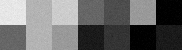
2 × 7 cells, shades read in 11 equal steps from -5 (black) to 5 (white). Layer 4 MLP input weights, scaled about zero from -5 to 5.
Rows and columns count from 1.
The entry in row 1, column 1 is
4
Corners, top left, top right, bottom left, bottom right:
4 -5 -1 -4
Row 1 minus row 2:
5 0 2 3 1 6 -1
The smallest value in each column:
-1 2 1 -4 -3 -5 -5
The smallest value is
-5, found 2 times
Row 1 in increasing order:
-5 -2 -1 1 2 3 4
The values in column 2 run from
2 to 2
